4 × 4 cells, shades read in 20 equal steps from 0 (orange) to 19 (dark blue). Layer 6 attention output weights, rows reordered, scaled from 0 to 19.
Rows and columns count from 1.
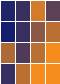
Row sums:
50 49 25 21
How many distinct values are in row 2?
4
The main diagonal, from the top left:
18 16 5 0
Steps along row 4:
down down same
